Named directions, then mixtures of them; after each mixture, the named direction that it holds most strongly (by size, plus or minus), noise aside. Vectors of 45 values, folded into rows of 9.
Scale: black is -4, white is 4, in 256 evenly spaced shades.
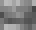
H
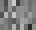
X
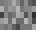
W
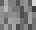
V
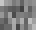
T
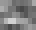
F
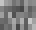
T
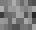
W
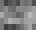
H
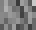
V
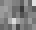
V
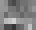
F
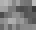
F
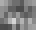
T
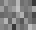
W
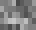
F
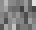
V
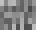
T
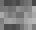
H
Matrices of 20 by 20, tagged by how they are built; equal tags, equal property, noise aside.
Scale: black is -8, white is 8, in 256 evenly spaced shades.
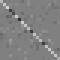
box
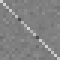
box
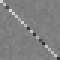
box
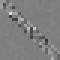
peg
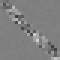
peg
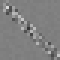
peg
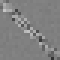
peg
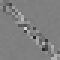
peg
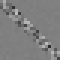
peg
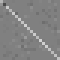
box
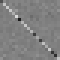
box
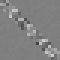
peg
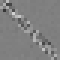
peg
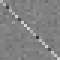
box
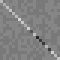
box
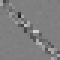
peg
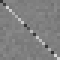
box
